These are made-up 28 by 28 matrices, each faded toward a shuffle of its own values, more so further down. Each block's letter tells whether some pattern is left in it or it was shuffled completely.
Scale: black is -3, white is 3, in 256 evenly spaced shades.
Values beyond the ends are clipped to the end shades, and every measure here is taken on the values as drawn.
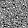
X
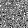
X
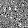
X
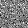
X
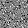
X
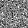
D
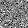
X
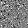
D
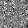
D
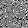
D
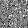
X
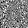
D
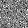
X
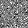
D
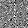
D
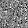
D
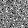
X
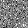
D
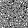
X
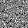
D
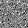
X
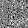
D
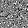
X
